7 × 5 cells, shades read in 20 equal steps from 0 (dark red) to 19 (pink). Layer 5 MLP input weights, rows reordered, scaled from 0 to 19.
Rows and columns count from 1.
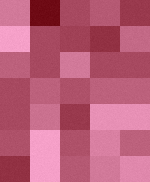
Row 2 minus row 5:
11 -5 1 -12 -5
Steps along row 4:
up down up same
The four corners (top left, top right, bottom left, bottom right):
14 6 5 16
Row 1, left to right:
14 0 8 10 6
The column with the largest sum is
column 5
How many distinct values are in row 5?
4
